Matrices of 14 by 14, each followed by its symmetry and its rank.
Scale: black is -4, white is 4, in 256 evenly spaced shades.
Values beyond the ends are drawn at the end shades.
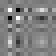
symmetric, rank one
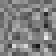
antisymmetric, rank two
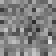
neither, rank three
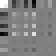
symmetric, rank one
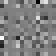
antisymmetric, rank two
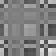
symmetric, rank one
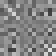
symmetric, rank three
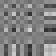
symmetric, rank one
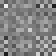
symmetric, rank three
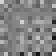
symmetric, rank three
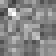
symmetric, rank three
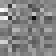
neither, rank three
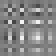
symmetric, rank one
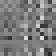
neither, rank three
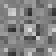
symmetric, rank three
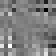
antisymmetric, rank two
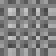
symmetric, rank one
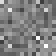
symmetric, rank three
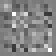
symmetric, rank three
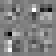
antisymmetric, rank two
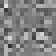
neither, rank three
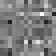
neither, rank three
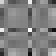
symmetric, rank one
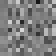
neither, rank three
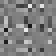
antisymmetric, rank two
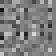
neither, rank three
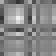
symmetric, rank one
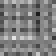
antisymmetric, rank two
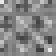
symmetric, rank three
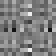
antisymmetric, rank two
